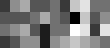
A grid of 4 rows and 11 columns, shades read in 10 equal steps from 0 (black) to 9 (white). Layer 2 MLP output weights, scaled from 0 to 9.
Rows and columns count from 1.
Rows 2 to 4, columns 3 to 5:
3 4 6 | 6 3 1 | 5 5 1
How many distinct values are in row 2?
6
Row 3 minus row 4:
2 2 1 -2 0 -1 -2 2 2 -3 4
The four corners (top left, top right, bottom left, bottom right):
2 4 2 4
